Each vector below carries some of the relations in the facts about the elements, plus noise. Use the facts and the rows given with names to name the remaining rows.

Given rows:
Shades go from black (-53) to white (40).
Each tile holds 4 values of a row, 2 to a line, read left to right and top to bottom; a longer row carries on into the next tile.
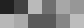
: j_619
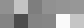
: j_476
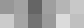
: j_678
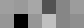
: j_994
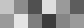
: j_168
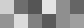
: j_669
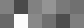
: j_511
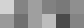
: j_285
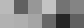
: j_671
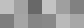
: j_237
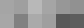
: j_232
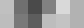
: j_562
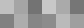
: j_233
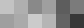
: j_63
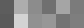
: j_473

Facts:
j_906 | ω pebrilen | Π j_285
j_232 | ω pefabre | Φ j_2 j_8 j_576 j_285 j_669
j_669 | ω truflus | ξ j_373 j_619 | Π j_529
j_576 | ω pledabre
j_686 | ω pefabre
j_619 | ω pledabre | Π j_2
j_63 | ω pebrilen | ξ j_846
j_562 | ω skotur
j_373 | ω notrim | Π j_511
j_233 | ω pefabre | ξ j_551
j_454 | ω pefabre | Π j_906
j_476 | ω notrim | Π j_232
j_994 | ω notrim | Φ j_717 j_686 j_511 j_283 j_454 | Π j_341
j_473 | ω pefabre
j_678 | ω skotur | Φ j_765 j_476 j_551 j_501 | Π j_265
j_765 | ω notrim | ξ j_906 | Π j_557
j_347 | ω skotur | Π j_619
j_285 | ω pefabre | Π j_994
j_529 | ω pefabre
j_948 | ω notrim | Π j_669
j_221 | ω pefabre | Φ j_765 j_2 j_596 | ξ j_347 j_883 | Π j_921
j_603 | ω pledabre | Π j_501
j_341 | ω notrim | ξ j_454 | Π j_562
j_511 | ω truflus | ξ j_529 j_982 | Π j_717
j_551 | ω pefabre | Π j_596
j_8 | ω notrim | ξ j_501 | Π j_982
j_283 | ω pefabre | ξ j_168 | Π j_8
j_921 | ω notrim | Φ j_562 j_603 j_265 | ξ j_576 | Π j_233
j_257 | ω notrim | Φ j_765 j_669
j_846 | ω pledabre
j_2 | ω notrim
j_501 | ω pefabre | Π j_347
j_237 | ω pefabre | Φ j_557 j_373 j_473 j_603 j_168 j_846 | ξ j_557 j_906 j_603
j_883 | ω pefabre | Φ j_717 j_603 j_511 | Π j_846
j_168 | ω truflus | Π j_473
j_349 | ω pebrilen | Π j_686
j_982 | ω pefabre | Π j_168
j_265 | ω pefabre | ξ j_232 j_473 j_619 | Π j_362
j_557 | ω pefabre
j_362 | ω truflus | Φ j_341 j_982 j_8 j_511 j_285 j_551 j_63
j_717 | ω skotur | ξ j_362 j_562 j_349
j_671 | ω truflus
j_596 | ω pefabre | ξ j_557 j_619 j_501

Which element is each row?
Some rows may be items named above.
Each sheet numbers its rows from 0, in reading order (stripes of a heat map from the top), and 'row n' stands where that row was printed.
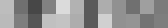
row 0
j_562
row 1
j_473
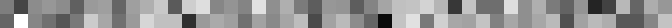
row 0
j_362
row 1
j_678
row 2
j_2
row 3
j_454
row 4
j_603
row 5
j_349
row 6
j_454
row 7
j_619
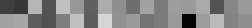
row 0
j_846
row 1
j_473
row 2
j_994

